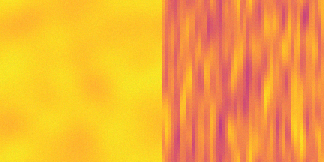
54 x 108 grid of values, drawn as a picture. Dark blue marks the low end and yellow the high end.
The table splits into one row of 2 panels. Panel 1,1: very high, smooth, faint in contrast. Panel 1,2: high, streaked downward.
